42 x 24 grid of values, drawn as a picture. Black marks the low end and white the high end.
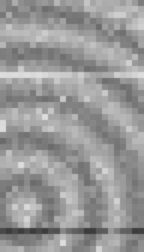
Neither half mirrors the other. Rows 13 and 39 differ from the rows beside them. Overall the values sit about 60% of the way up the scale. Rings spread out from the bottom left.
